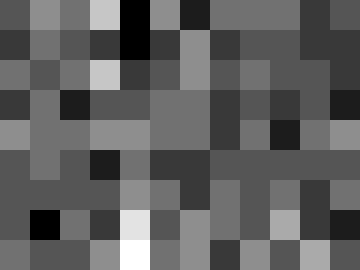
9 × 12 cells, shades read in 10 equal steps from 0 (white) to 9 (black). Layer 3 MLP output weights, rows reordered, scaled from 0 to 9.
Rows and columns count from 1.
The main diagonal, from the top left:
6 5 5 6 4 7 7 5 4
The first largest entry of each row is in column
5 5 5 3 10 4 7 2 8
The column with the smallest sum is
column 5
